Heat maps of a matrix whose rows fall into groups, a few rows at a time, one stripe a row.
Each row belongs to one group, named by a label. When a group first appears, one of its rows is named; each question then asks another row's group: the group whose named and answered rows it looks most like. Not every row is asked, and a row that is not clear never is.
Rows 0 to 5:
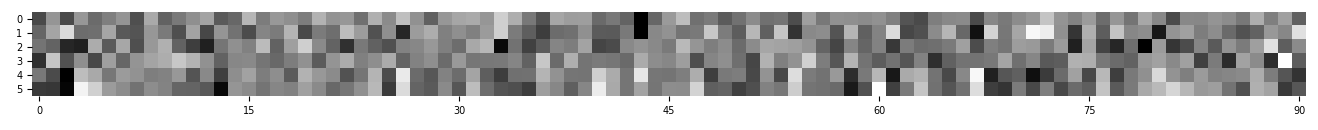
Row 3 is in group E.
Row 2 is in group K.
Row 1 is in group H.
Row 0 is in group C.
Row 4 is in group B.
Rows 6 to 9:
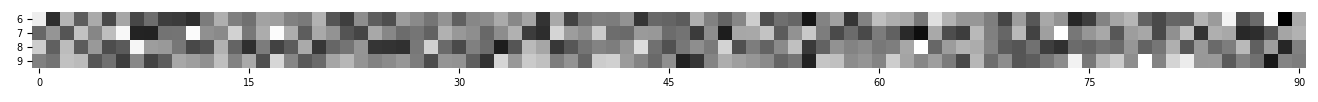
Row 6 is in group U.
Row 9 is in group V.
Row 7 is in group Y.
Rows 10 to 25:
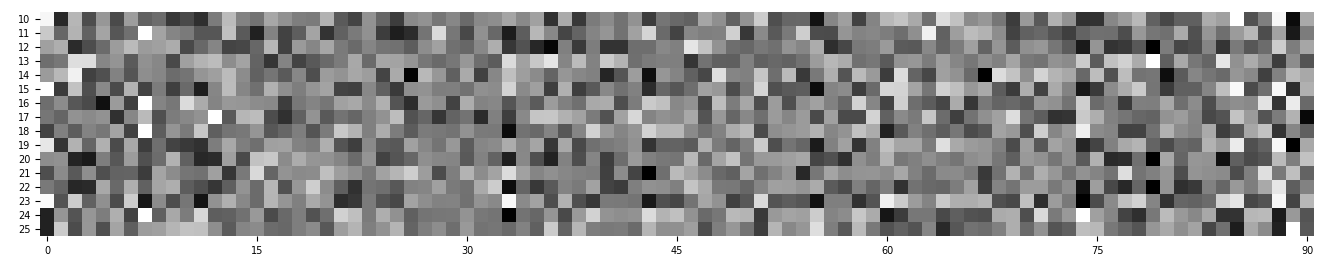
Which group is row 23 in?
U
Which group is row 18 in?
E
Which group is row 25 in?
E
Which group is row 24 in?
E
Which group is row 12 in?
K
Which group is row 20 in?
K
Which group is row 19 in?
U
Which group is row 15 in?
U
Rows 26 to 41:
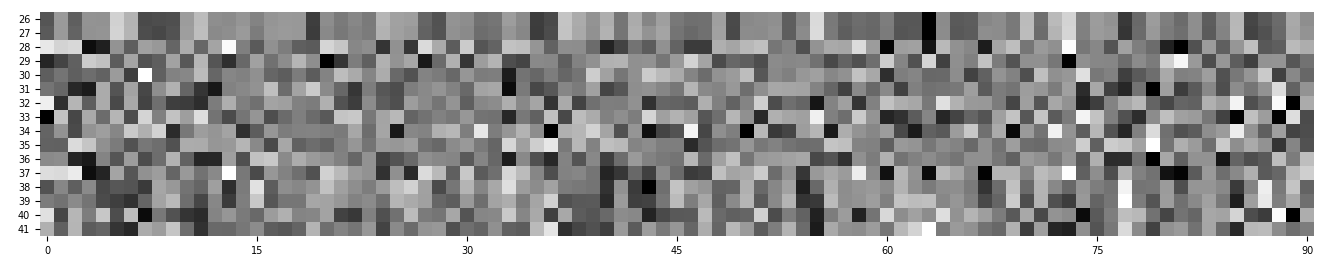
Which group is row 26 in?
Y
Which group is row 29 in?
B
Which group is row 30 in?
E
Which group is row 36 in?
K
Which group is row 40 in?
U
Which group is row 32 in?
U
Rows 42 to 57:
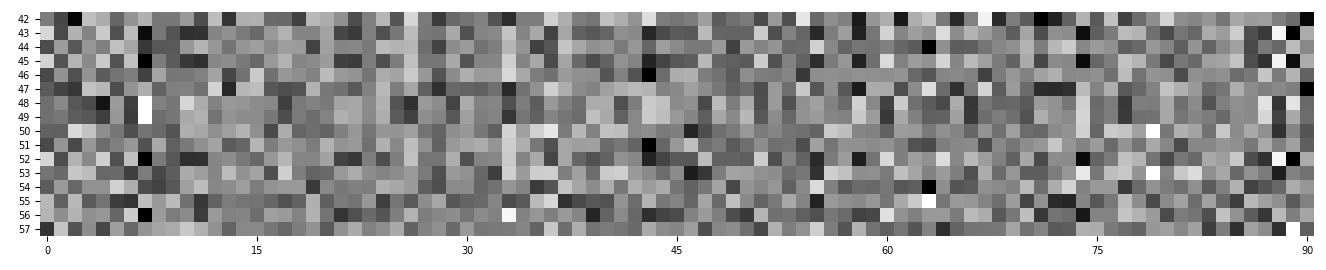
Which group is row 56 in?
U
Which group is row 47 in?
B
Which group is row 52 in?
U
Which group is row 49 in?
E
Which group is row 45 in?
U
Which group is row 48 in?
E
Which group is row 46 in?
C
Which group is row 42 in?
B
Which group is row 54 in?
Y
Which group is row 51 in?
C
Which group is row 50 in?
V
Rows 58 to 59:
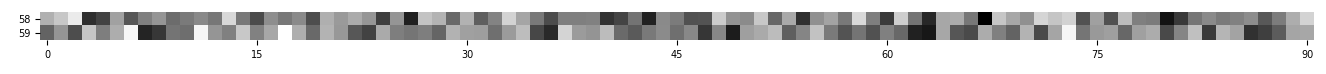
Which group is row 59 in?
Y
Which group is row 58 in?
H
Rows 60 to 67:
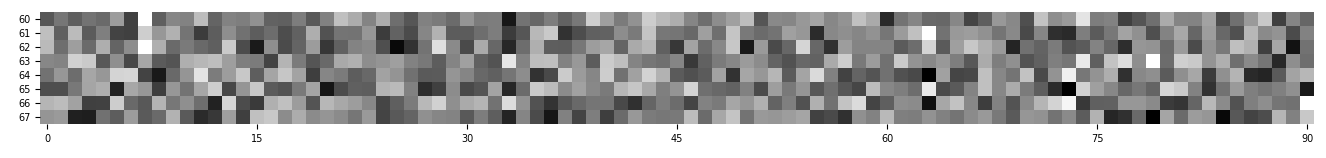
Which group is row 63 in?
V
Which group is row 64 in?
Y
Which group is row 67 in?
K
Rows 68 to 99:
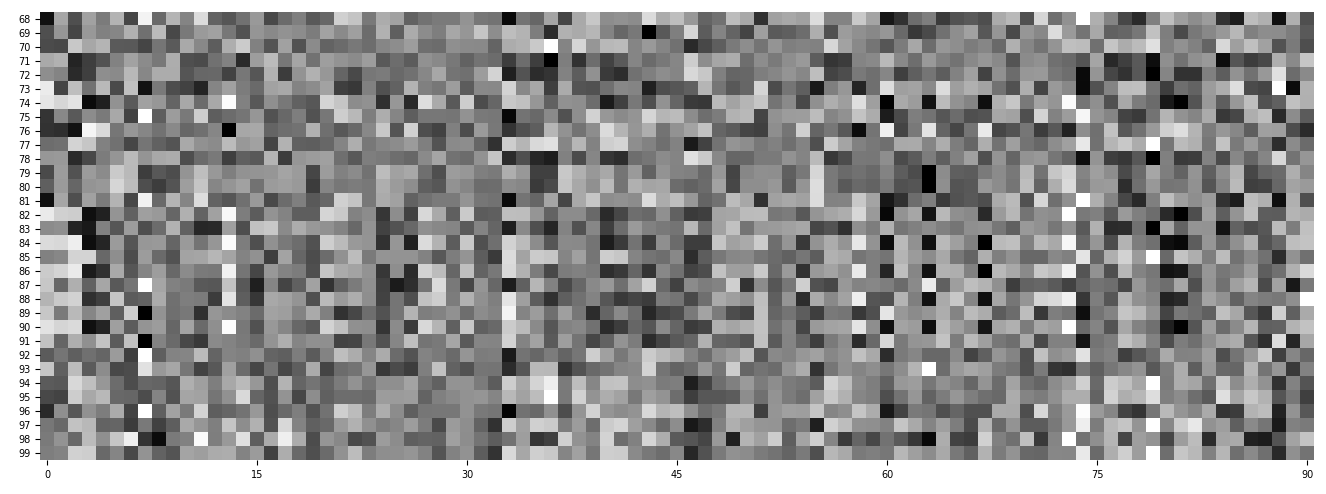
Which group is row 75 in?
E
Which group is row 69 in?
C
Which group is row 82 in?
H
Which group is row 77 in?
V
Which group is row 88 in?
H
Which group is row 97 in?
V
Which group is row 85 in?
V
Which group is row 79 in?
Y
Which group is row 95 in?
V
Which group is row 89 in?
U
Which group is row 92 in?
E
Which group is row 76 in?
B
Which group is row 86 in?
H
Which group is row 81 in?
E
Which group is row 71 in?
K
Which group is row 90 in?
H
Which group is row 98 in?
Y
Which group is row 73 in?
U
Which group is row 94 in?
V
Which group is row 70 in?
V
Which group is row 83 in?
K
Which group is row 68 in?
E
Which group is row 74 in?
H
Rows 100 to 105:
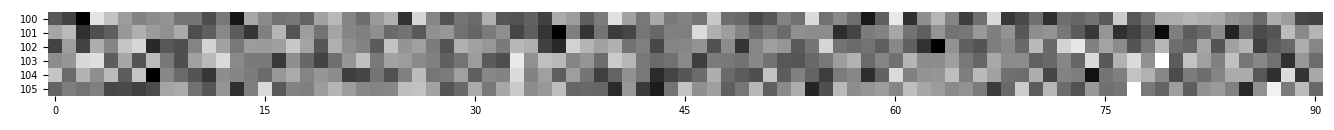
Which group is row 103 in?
V
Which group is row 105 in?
C
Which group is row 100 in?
B
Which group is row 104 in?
U
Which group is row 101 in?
K
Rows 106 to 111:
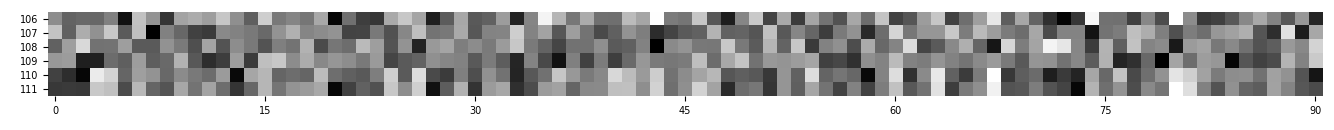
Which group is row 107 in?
U
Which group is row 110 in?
B
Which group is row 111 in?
B
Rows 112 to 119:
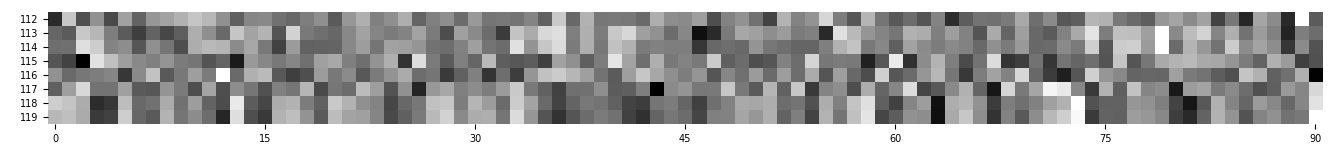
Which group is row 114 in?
V
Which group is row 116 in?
B
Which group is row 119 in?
H
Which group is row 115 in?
B
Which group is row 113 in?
V
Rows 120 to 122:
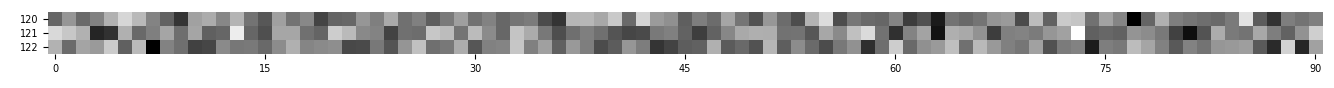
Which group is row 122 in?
U
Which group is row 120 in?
Y
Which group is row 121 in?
H
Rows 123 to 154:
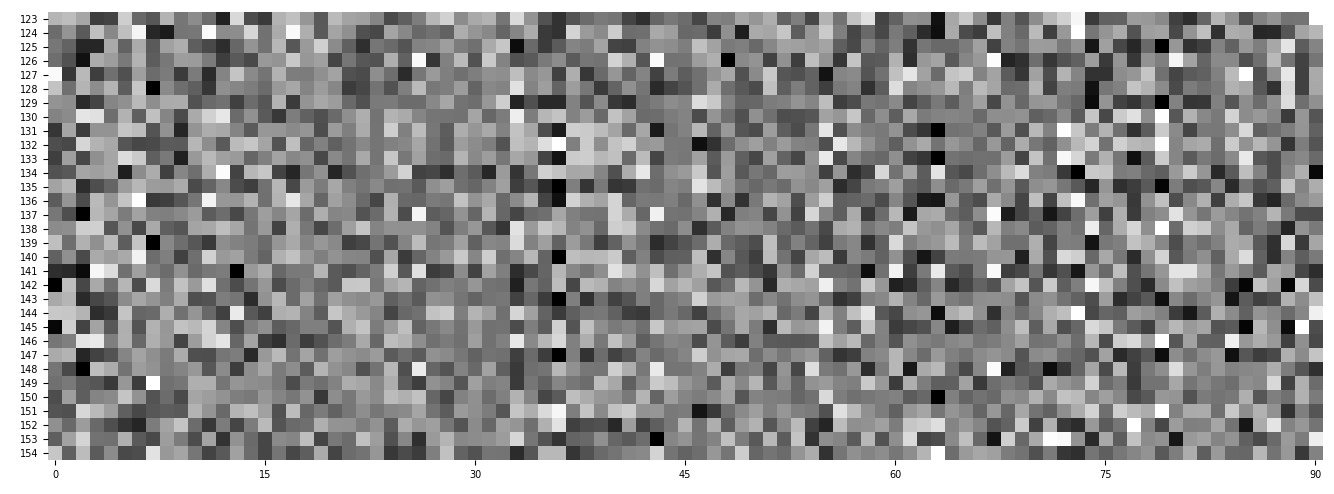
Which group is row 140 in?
Y
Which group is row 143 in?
K
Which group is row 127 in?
U
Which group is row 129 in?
K
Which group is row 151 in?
V
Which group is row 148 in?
B
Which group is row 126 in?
B
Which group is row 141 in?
B
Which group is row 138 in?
V
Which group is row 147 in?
K
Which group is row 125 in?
K
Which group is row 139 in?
U
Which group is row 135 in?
K
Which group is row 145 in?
E
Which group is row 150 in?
Y
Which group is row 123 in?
H
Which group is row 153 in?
H
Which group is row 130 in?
V
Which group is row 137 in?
B
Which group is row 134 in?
B
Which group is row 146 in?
V
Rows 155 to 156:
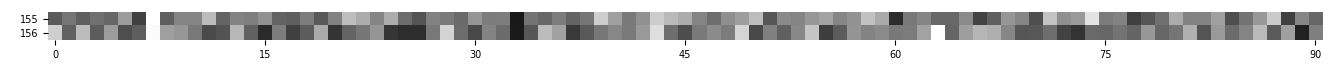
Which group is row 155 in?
E
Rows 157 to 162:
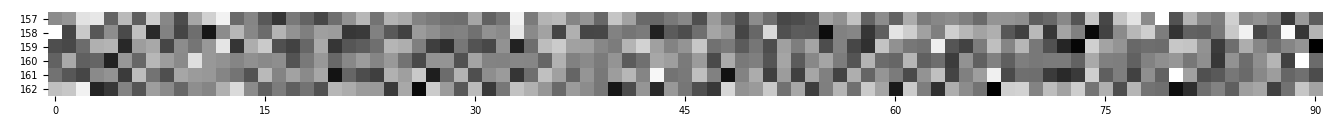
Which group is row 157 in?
V
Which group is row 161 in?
B
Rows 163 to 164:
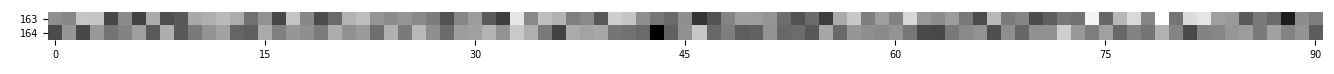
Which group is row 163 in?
V
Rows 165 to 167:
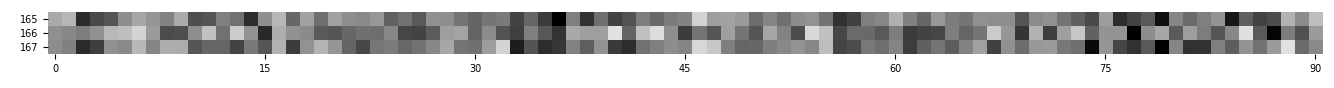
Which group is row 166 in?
Y
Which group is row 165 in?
K
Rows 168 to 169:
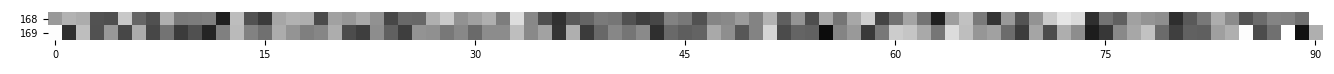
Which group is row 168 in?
H
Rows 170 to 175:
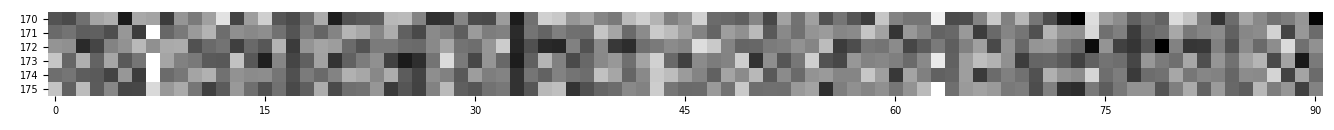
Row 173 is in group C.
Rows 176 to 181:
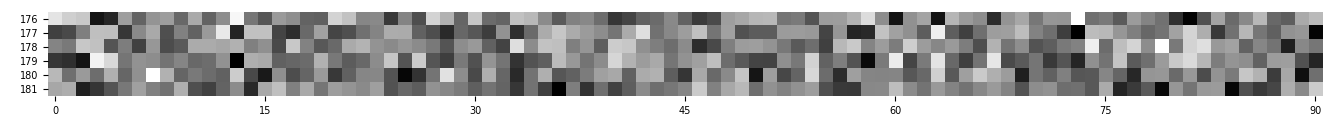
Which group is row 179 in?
B
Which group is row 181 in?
K
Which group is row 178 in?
V
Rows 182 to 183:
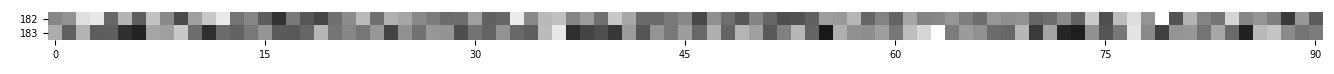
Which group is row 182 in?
V
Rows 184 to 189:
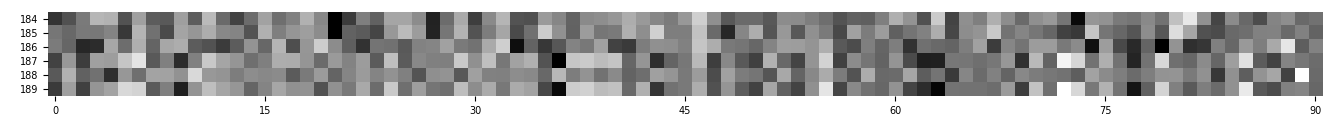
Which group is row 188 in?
E
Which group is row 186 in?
K
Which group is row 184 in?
B
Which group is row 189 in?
Y
